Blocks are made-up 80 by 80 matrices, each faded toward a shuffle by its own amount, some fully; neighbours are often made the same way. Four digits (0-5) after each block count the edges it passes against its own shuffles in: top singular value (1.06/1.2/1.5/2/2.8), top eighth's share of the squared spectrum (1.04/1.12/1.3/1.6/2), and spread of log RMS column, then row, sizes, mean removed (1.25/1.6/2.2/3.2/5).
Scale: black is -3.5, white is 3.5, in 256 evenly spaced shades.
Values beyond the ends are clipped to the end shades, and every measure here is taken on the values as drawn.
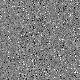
1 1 2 0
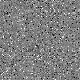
3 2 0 0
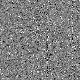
1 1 2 0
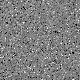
0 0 0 0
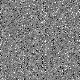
1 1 2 0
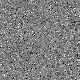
0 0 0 0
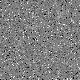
2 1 0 0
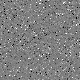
0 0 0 0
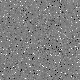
1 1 0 1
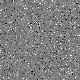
0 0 0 0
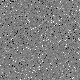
0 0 0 0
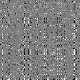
5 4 3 2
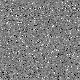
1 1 0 1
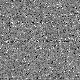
1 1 0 2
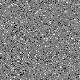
3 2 1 1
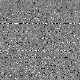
2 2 0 3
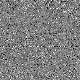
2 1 0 2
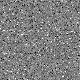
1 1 0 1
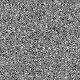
0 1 0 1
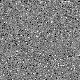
0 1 0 1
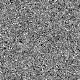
2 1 0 0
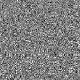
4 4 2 2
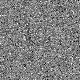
2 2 0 0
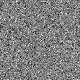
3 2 1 0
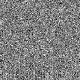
3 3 1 1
